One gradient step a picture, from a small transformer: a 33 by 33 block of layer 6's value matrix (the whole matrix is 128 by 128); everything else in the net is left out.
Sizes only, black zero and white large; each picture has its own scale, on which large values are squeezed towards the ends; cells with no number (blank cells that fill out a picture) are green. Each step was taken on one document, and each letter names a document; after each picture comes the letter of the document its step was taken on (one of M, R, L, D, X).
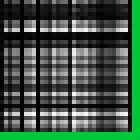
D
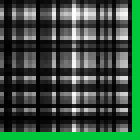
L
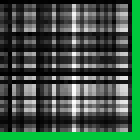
L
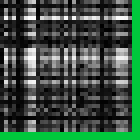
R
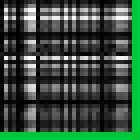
R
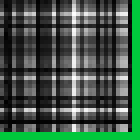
L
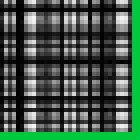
R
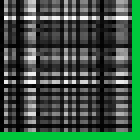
R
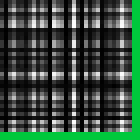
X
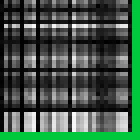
D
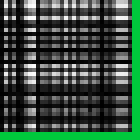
R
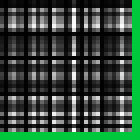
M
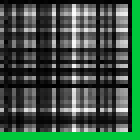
L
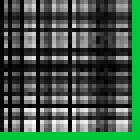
D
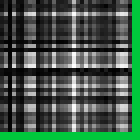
L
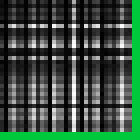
X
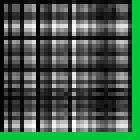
D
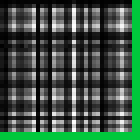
X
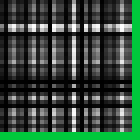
M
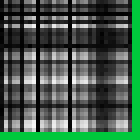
D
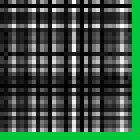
M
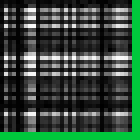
R
